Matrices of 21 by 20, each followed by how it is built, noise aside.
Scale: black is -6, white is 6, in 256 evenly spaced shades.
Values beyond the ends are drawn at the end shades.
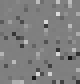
sparse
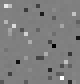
sparse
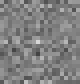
low rank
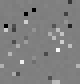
sparse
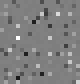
sparse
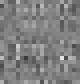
low rank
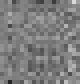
low rank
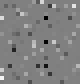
sparse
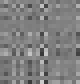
low rank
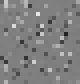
sparse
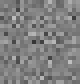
low rank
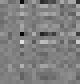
low rank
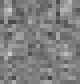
low rank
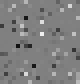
sparse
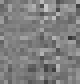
low rank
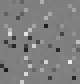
sparse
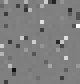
sparse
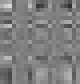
low rank
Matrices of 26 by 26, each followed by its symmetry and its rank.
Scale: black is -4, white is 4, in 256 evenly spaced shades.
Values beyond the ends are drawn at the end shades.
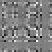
antisymmetric, rank two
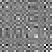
symmetric, rank three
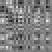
antisymmetric, rank two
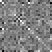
symmetric, rank five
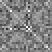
symmetric, rank five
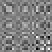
symmetric, rank three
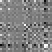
symmetric, rank three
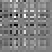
antisymmetric, rank two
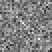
symmetric, full rank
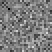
symmetric, full rank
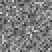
symmetric, full rank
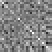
symmetric, rank five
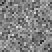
symmetric, full rank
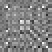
symmetric, rank three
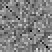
symmetric, full rank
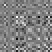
symmetric, rank three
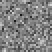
symmetric, full rank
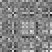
symmetric, rank three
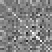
symmetric, rank five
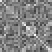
symmetric, rank five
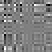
antisymmetric, rank two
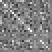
symmetric, rank five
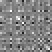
symmetric, rank three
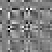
antisymmetric, rank two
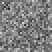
symmetric, full rank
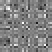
symmetric, rank three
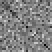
symmetric, full rank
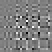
antisymmetric, rank two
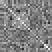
symmetric, rank five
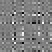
antisymmetric, rank two
